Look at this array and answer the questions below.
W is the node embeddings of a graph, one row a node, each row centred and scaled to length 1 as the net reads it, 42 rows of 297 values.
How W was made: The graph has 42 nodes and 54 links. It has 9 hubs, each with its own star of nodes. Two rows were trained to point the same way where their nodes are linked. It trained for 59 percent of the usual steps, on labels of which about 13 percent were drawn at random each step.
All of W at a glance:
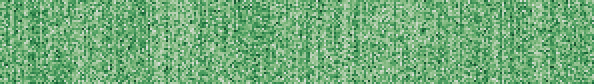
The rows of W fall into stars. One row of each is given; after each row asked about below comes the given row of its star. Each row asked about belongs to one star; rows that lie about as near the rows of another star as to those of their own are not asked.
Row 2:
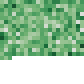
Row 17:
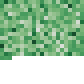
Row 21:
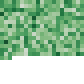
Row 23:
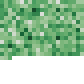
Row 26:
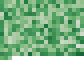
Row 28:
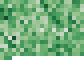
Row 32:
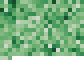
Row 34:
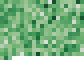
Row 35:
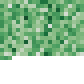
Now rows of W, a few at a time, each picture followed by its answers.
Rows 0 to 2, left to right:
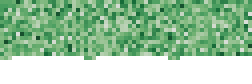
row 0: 23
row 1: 35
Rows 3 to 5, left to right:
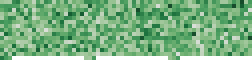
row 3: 35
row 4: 32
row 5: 2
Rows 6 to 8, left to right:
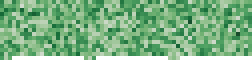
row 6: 23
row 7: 32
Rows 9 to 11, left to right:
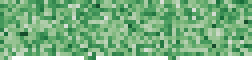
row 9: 35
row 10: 21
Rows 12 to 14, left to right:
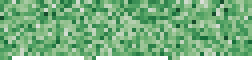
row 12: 17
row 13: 2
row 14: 23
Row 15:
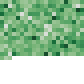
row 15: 34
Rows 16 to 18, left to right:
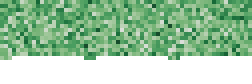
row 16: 34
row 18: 2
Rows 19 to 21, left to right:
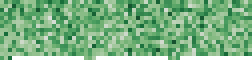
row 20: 32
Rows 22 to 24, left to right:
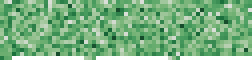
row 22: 23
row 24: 2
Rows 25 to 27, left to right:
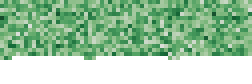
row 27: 32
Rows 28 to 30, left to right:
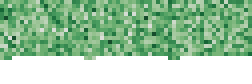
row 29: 26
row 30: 17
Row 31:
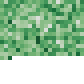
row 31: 32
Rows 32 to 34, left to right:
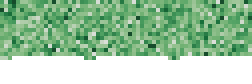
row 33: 17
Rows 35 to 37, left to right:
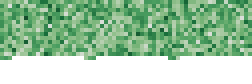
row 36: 28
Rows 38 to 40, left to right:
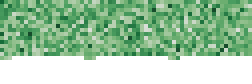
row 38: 34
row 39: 26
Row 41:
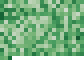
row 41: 28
